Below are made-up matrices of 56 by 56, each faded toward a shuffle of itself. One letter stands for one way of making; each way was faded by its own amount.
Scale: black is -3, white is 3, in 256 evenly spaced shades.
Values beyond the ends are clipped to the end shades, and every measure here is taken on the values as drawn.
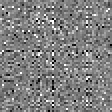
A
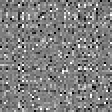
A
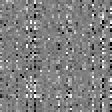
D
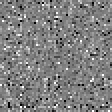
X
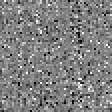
X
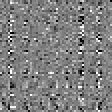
D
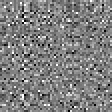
A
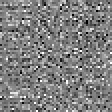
A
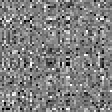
A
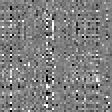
D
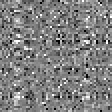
A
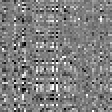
D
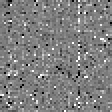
X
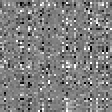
D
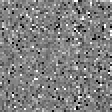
X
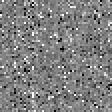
X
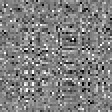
A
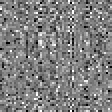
A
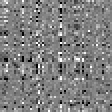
D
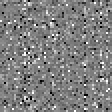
X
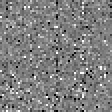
X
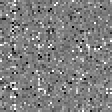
X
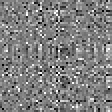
A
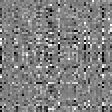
D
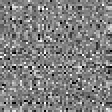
A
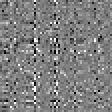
D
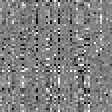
D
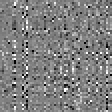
D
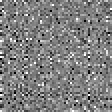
A
